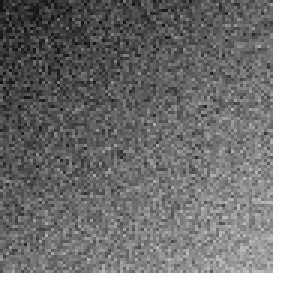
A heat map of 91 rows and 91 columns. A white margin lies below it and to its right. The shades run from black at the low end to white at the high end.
Odd rows or columns: none. Histogram: bell-shaped. Slope: up to the bottom right. Ninth with the lowest average: top left. Ninth with the highest average: bottom right.
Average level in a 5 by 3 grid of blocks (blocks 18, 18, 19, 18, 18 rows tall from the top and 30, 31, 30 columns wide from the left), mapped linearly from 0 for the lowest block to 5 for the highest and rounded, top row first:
0 1 2 / 1 2 3 / 2 3 4 / 2 3 4 / 3 4 5
